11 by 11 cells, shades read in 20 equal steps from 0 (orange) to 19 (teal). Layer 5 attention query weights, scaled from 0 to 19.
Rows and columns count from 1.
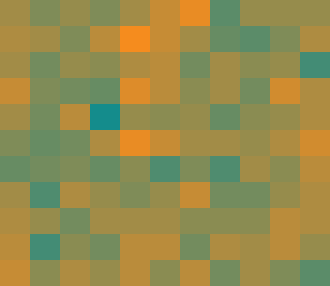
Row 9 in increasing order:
5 6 6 7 7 7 8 9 9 9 11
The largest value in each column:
12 15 11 19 10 14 11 14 13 10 15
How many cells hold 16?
0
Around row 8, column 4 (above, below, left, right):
12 7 6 10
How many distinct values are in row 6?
9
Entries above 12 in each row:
1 1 1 0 1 0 2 1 0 1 1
